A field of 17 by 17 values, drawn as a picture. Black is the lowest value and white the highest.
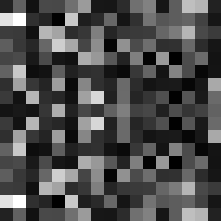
No row or column stands out. The middle right is the ninth with the lowest average. Overall the values sit about 30% of the way up the scale. There is no overall slope. The top and bottom halves mirror each other. The grain is fine, like static.
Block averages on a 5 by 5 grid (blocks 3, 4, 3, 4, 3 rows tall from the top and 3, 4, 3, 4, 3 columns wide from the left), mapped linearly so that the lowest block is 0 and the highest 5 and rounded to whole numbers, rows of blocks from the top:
34034
23211
12502
23211
34034
